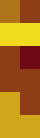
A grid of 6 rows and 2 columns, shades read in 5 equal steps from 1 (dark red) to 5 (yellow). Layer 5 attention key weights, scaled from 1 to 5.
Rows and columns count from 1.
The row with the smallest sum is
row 3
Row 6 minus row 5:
0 2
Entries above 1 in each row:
2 2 1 2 2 2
